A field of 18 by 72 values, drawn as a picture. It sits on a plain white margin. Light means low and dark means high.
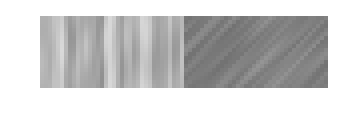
The table splits into one row of 2 panels. Panel 1,1: low, streaked downward. Panel 1,2: middling, slanting up to the right, faint in contrast.
